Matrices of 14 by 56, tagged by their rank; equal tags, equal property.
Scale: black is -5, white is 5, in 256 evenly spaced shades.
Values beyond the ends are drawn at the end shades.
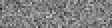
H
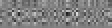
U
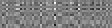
U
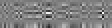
U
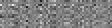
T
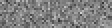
H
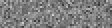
H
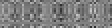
U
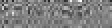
T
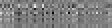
U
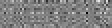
T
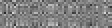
T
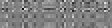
U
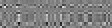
U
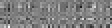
T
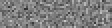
H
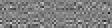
T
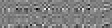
T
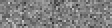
H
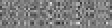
T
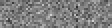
H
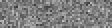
H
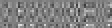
U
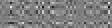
U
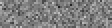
H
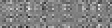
T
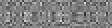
T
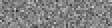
H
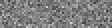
H
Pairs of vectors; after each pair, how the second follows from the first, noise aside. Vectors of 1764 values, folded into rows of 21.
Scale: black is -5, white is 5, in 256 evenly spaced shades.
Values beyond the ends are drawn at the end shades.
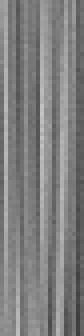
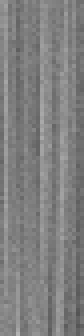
shrunk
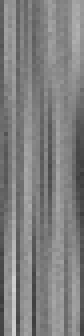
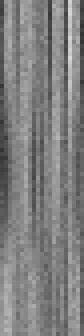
reversed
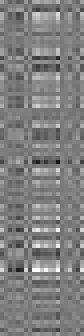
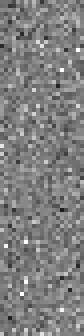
shuffled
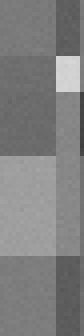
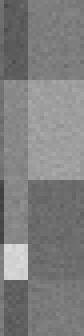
reversed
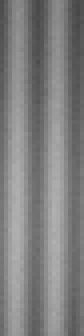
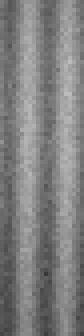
reversed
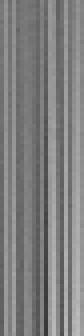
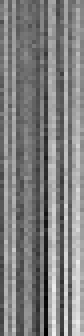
scaled up
